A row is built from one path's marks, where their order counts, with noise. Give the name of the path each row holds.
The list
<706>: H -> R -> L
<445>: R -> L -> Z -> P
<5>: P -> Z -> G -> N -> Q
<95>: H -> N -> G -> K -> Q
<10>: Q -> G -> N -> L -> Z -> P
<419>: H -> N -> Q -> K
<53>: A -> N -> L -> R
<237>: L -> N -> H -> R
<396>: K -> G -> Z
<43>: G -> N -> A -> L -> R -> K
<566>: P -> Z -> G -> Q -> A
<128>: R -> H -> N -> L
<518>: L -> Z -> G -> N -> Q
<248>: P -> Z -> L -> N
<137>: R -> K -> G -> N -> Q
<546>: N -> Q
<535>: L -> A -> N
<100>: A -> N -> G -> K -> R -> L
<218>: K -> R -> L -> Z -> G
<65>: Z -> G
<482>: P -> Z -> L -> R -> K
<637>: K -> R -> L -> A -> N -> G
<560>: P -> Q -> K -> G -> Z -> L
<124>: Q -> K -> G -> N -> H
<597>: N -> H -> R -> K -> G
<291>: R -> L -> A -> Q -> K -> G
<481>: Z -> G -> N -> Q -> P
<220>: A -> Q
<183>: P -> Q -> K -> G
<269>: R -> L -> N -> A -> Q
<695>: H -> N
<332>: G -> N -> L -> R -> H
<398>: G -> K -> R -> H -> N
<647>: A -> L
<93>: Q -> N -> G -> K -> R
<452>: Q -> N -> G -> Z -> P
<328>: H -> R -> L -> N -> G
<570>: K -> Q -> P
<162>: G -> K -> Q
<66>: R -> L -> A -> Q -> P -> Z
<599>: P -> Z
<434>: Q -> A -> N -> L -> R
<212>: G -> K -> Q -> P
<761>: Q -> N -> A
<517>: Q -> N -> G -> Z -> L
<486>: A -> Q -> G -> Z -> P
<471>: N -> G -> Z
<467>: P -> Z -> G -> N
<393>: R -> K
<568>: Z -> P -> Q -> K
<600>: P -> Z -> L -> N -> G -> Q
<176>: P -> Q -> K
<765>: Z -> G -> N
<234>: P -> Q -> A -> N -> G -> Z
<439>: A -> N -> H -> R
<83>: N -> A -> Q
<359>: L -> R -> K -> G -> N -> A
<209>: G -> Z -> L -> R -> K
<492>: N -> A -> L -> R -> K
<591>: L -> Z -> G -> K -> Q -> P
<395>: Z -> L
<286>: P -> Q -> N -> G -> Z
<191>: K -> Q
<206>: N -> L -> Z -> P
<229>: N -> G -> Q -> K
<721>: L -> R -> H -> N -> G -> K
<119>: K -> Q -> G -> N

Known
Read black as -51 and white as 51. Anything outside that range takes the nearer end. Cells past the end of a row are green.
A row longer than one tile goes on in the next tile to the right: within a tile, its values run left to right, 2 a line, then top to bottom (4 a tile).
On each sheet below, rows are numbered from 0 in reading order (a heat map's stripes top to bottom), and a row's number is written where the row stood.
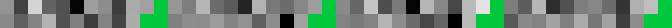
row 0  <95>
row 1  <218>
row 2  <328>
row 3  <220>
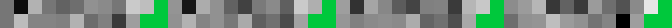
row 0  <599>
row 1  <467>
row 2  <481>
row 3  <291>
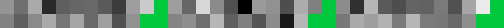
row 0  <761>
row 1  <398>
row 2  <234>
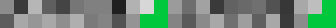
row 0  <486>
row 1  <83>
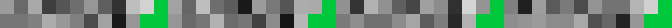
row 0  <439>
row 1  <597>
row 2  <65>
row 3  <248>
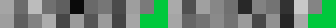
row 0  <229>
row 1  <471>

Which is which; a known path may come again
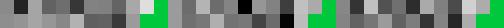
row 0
<600>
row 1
<332>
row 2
<695>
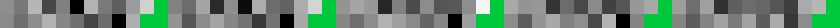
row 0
<721>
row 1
<237>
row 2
<269>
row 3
<492>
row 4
<83>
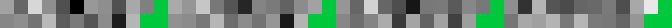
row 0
<398>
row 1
<137>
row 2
<119>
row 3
<234>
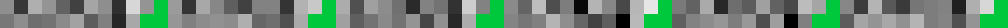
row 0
<65>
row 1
<481>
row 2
<471>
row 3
<328>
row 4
<647>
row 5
<486>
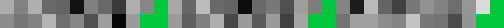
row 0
<43>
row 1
<229>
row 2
<568>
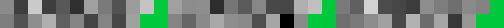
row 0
<419>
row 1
<53>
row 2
<191>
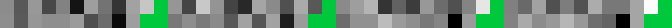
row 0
<518>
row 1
<396>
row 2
<291>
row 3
<445>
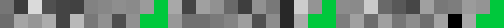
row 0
<570>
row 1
<765>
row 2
<393>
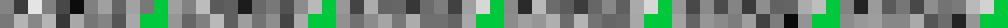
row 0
<212>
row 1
<93>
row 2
<452>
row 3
<286>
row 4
<206>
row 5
<248>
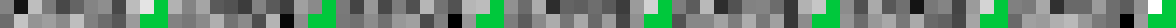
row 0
<566>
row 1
<100>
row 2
<395>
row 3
<761>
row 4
<220>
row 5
<10>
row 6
<66>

